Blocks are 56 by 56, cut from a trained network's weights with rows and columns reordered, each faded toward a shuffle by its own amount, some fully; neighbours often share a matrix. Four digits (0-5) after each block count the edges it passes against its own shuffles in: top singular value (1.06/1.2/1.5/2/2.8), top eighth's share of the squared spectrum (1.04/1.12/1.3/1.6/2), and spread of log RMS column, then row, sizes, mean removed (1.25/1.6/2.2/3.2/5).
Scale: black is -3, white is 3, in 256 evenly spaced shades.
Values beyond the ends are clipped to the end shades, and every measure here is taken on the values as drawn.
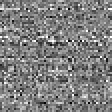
3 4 0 3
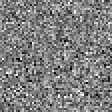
2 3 0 1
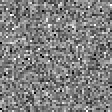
1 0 0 0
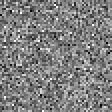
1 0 0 0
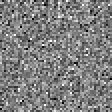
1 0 0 0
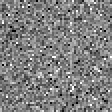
0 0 0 0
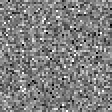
0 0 0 0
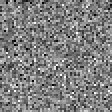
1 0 0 0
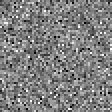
1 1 0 0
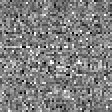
3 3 0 2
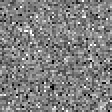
2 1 0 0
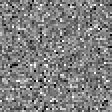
2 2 1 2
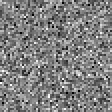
1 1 0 0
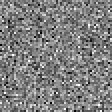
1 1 0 0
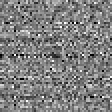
4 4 0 3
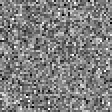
1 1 0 0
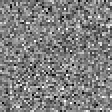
1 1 0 0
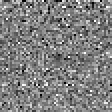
2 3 0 2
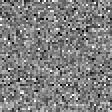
2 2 0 1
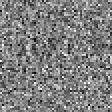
3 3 0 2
